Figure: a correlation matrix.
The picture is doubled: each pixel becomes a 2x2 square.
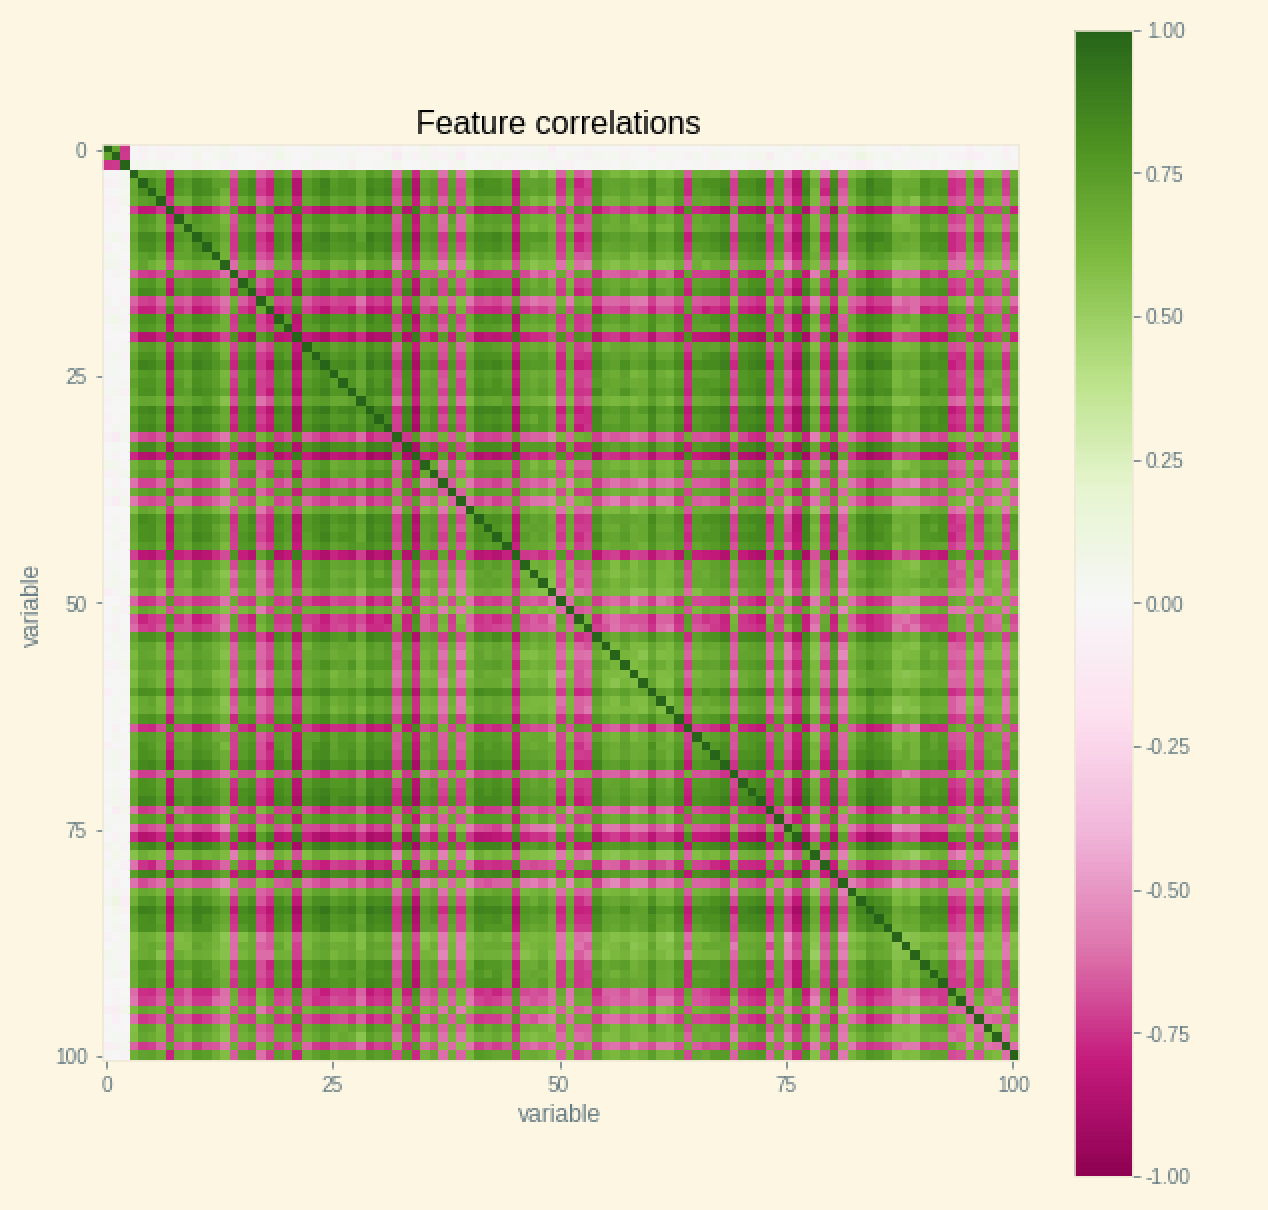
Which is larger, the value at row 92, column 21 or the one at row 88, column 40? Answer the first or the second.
the second
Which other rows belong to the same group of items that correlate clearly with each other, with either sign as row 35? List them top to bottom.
3, 4, 5, 6, 7, 8, 9, 10, 11, 12, 13, 14, 15, 16, 17, 18, 19, 20, 21, 22, 23, 24, 25, 26, 27, 28, 29, 30, 31, 32, 33, 34, 36, 37, 38, 39, 40, 41, 42, 43, 44, 45, 46, 47, 48, 49, 50, 51, 52, 53, 54, 55, 56, 57, 58, 59, 60, 61, 62, 63, 64, 65, 66, 67, 68, 69, 70, 71, 72, 73, 74, 75, 76, 77, 78, 79, 80, 81, 82, 83, 84, 85, 86, 87, 88, 89, 90, 91, 92, 93, 94, 95, 96, 97, 98, 99, 100
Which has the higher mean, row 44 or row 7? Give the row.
44
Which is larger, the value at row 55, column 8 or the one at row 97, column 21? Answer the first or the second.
the first
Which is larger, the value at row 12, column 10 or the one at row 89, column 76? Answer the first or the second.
the first
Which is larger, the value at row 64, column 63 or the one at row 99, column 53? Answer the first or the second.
the second
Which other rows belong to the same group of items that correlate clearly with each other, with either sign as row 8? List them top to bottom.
3, 4, 5, 6, 7, 9, 10, 11, 12, 13, 14, 15, 16, 17, 18, 19, 20, 21, 22, 23, 24, 25, 26, 27, 28, 29, 30, 31, 32, 33, 34, 35, 36, 37, 38, 39, 40, 41, 42, 43, 44, 45, 46, 47, 48, 49, 50, 51, 52, 53, 54, 55, 56, 57, 58, 59, 60, 61, 62, 63, 64, 65, 66, 67, 68, 69, 70, 71, 72, 73, 74, 75, 76, 77, 78, 79, 80, 81, 82, 83, 84, 85, 86, 87, 88, 89, 90, 91, 92, 93, 94, 95, 96, 97, 98, 99, 100
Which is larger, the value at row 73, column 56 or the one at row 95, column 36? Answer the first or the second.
the second
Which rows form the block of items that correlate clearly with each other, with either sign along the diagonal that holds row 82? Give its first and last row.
3 to 100
